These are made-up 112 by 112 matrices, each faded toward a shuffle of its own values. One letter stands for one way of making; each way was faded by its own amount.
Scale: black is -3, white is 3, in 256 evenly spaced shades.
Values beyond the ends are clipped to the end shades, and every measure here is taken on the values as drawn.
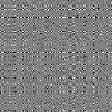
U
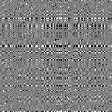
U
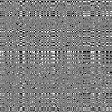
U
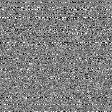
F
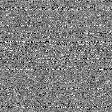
F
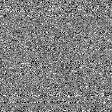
F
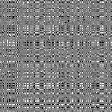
U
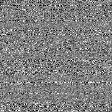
F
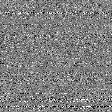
F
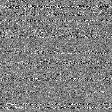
F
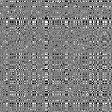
U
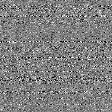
F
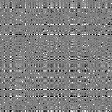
U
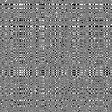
U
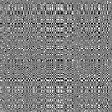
U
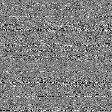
F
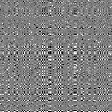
U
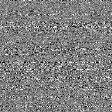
F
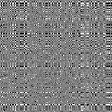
U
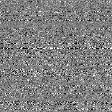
F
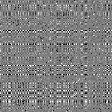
U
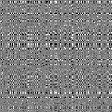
U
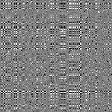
U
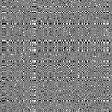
U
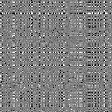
U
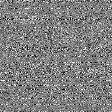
F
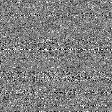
F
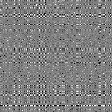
U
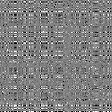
U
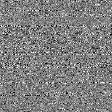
F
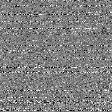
F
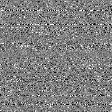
F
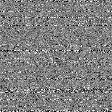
F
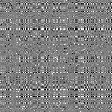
U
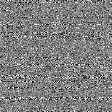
F
